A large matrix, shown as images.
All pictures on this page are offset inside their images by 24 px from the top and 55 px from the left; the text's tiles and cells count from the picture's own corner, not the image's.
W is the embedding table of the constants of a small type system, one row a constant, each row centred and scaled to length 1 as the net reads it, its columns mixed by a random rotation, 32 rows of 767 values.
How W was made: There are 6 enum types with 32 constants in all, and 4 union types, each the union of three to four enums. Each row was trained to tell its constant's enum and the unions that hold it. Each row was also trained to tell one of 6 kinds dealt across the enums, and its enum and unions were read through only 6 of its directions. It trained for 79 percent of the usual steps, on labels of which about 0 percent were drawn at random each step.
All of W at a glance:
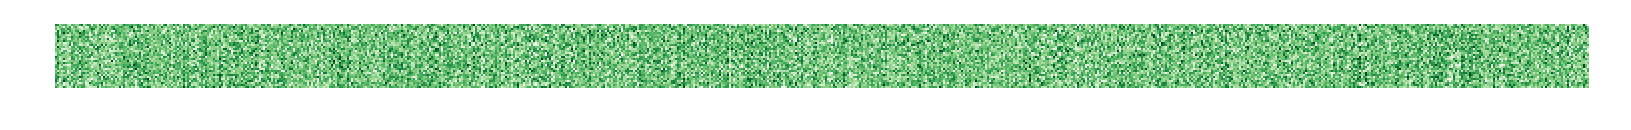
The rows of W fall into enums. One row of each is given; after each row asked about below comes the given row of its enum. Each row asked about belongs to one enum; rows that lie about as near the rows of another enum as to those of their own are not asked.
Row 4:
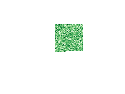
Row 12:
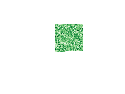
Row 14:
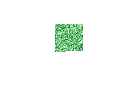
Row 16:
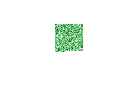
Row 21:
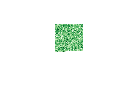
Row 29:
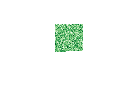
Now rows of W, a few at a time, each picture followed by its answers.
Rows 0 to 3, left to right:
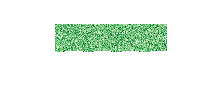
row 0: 16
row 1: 29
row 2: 29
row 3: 14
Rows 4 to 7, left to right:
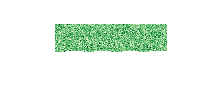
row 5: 12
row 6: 12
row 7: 16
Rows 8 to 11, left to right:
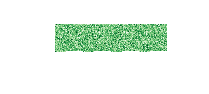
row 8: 16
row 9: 14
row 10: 29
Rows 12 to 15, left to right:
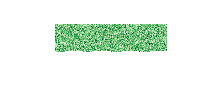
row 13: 16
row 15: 14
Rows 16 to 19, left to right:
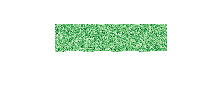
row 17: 21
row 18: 12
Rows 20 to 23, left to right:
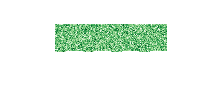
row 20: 14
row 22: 12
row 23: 29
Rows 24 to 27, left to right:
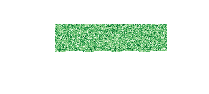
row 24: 16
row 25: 21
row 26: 4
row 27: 21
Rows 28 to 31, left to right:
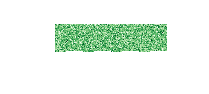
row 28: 21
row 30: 14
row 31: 21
